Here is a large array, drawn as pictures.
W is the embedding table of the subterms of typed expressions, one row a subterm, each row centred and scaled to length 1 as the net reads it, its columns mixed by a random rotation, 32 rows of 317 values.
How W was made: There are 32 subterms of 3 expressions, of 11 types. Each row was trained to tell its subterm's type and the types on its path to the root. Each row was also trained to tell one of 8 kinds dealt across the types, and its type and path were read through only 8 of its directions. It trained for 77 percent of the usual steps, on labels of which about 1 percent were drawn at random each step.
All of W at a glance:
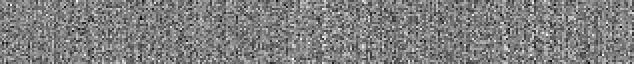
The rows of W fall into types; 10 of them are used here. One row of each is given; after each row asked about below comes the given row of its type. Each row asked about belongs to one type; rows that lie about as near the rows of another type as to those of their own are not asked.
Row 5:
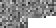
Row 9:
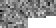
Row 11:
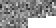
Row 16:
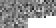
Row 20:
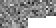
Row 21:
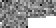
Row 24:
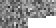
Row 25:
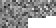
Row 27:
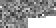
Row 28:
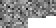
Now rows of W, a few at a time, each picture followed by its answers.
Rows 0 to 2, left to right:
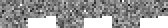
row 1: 16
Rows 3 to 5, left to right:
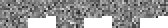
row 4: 24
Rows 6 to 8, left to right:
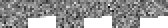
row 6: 27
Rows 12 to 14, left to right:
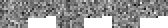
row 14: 9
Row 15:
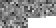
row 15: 27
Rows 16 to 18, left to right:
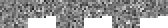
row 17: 5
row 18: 24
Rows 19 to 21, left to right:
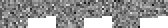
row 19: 16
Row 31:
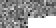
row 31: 24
